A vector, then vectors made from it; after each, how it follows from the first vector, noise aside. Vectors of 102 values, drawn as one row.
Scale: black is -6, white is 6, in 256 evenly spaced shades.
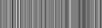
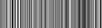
scaled up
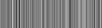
negated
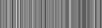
copied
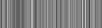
reversed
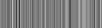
negated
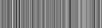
negated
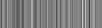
reversed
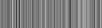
negated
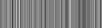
copied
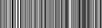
scaled up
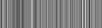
reversed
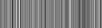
copied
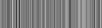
negated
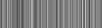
reversed
